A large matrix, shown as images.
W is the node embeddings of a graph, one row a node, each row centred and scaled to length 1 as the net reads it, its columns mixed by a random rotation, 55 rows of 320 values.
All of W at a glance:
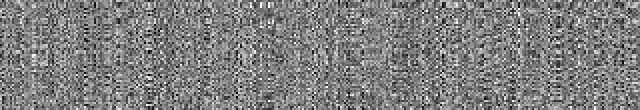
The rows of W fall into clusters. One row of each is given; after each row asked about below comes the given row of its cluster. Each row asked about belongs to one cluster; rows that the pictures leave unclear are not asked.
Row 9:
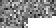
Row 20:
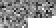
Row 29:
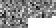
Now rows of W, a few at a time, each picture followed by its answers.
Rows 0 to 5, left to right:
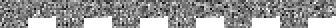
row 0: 29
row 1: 9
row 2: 9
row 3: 9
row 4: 20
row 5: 29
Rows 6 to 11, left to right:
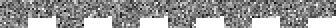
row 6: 20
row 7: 29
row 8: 20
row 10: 9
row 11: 9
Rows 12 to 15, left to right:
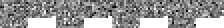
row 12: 20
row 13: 9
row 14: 20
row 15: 29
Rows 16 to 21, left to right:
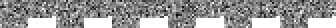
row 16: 20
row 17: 29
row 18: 9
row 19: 20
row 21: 29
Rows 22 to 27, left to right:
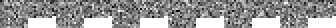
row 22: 9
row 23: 9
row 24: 20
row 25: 29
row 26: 29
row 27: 9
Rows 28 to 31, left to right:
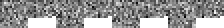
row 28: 9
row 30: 9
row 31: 9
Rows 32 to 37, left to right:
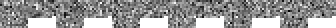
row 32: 9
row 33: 20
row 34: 29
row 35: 9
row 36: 20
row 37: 29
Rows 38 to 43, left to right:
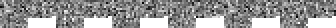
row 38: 20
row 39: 9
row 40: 29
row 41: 9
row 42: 20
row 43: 9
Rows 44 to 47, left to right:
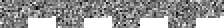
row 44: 29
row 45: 9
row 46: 29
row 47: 20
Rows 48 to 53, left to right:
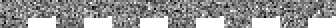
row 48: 29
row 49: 29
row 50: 9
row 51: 29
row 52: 20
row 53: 29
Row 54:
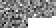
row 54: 29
